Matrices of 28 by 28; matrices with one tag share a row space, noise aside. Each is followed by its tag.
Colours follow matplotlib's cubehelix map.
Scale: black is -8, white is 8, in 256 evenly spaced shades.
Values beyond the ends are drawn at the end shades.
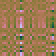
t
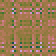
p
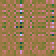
t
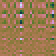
t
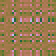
p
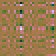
t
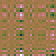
t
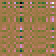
t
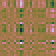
t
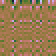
p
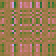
p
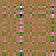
t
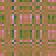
p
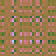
p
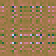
p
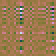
t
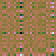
t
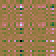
t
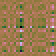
t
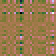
t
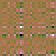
t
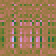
p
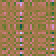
t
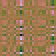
t
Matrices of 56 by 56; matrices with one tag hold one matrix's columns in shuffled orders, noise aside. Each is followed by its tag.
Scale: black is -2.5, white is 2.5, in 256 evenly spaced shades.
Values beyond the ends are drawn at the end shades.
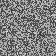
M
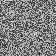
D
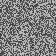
M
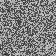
M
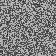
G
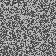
G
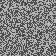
G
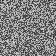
G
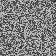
D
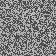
D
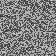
D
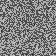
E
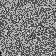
G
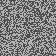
E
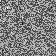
E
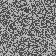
M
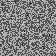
D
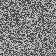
E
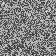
G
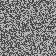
D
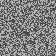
M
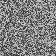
G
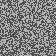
G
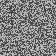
M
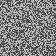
G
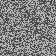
E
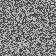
E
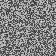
G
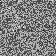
D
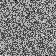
G
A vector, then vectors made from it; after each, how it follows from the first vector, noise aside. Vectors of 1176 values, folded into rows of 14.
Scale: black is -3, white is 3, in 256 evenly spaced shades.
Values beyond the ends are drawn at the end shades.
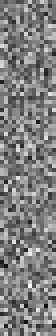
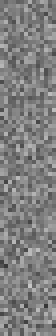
shrunk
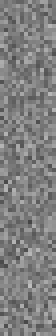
shrunk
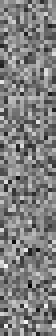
negated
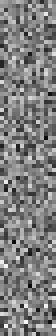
negated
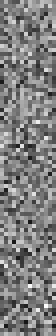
sign-scrambled
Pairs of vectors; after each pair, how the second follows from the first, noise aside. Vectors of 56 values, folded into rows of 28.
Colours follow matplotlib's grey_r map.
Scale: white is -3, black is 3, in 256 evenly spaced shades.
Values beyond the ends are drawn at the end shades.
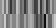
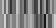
copied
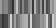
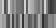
reversed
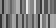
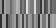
copied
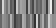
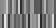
reversed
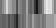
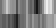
copied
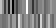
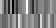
copied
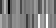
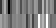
copied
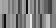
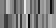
reversed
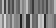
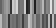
reversed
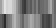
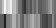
copied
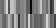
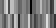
copied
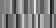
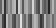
reversed
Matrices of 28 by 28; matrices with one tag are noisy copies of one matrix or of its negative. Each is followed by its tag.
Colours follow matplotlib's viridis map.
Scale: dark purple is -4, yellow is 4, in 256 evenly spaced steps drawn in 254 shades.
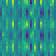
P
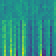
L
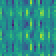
P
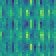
P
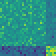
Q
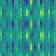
P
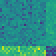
Q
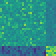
Q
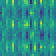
P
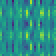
P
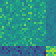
Q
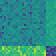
Q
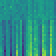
L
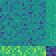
Q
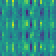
P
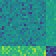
Q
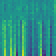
L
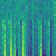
L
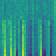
L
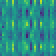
P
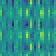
P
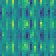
P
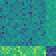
Q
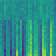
L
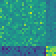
Q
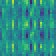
P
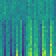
L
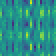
P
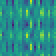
P
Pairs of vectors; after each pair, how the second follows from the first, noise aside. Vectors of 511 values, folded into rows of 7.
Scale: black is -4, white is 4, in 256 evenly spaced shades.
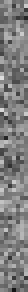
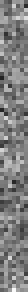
negated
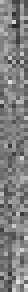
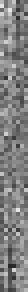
reversed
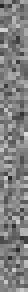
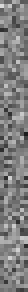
negated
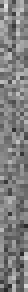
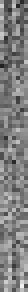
reversed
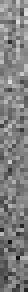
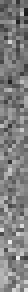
negated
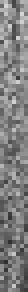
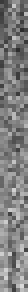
reversed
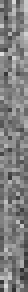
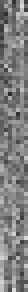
reversed
